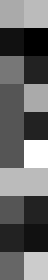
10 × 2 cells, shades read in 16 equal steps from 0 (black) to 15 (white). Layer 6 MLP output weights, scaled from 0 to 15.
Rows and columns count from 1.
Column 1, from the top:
10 1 7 5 5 5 11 5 2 6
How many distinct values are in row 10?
2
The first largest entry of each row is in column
2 1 1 2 1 2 1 1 1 2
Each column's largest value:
11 15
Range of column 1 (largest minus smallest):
10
